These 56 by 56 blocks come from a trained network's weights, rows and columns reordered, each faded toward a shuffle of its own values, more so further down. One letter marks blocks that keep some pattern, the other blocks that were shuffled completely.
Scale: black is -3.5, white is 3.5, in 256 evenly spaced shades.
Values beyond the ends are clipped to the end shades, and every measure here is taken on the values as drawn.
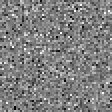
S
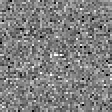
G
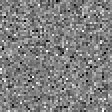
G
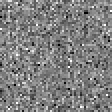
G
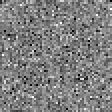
G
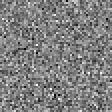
S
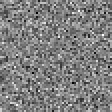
G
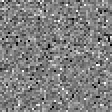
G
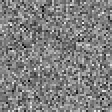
G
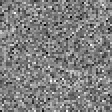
S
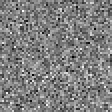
S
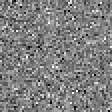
S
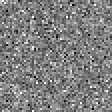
S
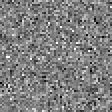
S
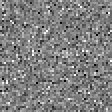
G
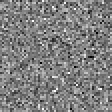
S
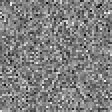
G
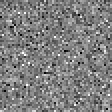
S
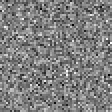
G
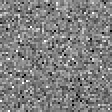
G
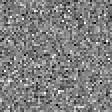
S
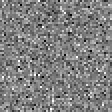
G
